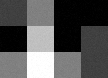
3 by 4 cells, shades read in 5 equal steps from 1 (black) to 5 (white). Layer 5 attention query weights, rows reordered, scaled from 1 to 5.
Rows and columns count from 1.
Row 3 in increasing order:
2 3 3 5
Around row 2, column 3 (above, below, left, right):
1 3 4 2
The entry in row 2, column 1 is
1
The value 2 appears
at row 1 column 1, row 2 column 4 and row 3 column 4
